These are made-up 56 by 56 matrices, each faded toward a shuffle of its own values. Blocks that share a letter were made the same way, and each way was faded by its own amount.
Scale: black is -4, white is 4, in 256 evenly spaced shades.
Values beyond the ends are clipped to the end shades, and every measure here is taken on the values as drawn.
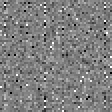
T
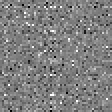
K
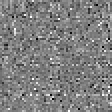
K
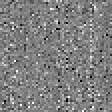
T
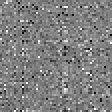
K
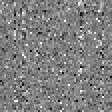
T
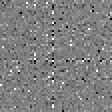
K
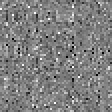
T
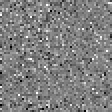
T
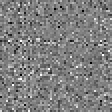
K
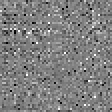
K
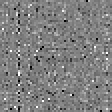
K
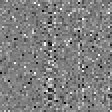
T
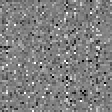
T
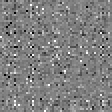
K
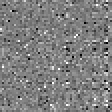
K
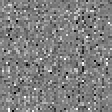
T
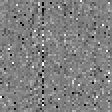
T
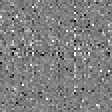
K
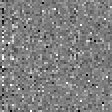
T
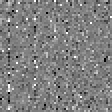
T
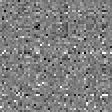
K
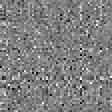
K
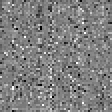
T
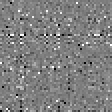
K
